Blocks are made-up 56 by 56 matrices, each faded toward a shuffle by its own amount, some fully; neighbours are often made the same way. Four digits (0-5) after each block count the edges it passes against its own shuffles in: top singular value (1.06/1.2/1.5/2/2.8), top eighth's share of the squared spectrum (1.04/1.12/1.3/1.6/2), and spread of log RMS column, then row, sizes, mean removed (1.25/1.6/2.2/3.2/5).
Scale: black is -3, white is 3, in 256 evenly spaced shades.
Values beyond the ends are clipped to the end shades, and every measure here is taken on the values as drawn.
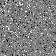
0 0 0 0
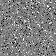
0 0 0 0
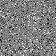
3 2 0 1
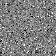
2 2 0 1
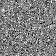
1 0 0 0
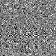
3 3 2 2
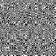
4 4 2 3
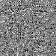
3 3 1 2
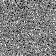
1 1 0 0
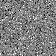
0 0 0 0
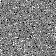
0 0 0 0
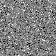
0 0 0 0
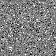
0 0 0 0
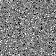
0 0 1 0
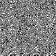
1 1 1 2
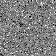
0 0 0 0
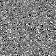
1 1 1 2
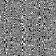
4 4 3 0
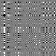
5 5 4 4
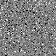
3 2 0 0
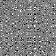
4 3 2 2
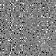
4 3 2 2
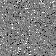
2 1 0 0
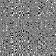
4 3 2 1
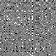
4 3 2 1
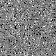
3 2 0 0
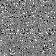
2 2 0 2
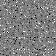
2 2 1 1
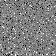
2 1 0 0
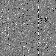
3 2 2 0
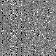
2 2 2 1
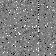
2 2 1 0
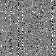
2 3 3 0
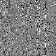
2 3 3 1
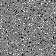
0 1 1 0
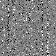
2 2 2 0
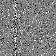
2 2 2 0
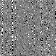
2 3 3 0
